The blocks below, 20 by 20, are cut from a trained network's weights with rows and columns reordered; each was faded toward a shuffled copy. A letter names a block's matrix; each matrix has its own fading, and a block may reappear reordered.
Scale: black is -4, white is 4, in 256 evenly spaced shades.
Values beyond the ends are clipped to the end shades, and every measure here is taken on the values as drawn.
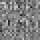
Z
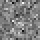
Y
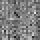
Z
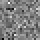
Y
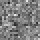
Y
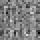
Z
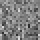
Z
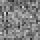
Y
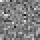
Y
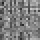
Z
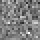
Y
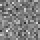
Y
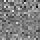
Y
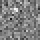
Y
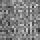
Z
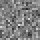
Y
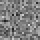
Y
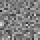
Y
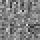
Z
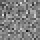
Y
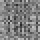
Z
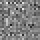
Y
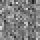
Z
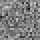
Y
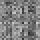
Z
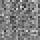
Z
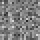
Z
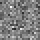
Y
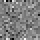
Y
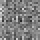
Z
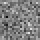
Y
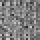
Z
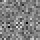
Y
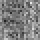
Z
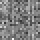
Z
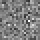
Y
